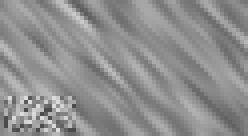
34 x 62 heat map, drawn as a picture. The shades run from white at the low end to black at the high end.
Mirror symmetry: none. Roughest part: bottom left. Odd patch: rougher, in the bottom left. Grain: diagonal, down to the right.
